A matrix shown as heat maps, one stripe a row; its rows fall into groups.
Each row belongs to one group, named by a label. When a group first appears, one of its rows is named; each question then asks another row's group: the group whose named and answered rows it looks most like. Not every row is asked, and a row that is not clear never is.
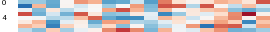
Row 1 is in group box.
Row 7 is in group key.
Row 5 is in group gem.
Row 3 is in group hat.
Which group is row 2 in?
key
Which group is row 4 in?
hat
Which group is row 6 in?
gem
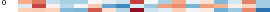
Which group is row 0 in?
box
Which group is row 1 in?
box
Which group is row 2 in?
box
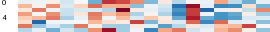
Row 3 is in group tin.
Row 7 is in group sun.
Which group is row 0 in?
key
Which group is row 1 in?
tin
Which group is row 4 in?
tin
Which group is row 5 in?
key
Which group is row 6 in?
hat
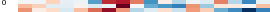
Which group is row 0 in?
key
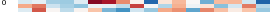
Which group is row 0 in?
sun
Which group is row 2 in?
box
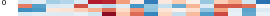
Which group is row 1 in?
hat
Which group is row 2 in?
key
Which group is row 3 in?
key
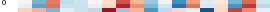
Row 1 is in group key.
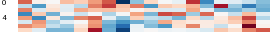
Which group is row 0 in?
tin
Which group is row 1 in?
key
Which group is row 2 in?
tin
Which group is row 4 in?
hat
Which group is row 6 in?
hat
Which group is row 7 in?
hat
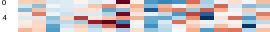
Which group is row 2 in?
box
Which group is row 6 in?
gem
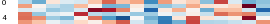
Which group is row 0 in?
key
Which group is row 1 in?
hat
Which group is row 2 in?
sun
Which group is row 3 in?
hat
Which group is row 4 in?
hat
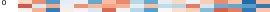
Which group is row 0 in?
gem
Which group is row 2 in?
gem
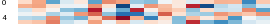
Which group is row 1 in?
tin
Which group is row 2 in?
box
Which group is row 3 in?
hat
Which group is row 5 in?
tin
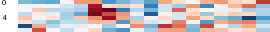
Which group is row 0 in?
hat
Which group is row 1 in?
sun
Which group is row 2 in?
sun
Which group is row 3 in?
sun
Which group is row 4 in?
tin
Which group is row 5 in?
sun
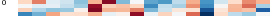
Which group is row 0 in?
sun
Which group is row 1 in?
sun
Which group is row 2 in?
sun
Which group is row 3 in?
key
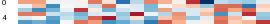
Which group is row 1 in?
gem
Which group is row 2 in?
hat
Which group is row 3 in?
box
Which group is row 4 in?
sun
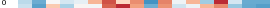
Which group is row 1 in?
key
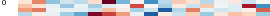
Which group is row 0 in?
sun
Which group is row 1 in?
box
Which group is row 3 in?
sun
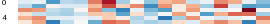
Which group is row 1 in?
key
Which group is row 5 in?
gem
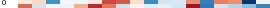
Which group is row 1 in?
tin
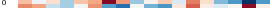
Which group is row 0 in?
tin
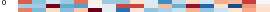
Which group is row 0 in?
hat
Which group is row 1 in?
key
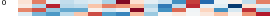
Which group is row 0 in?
gem
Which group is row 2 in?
box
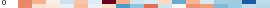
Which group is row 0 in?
tin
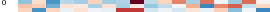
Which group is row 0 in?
box
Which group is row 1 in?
gem
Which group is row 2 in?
key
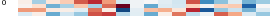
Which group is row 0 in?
tin
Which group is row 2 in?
tin
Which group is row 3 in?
sun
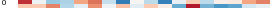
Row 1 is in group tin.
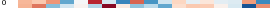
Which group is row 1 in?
gem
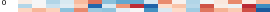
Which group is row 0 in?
hat
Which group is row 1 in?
box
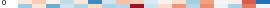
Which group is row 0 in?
box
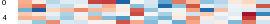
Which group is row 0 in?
sun
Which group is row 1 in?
gem
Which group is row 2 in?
key
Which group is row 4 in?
hat
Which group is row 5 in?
key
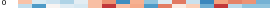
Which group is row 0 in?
sun
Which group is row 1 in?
key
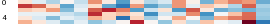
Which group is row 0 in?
sun
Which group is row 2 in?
tin
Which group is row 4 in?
sun
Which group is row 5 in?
box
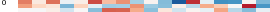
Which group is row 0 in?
tin
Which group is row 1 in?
box
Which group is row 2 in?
key
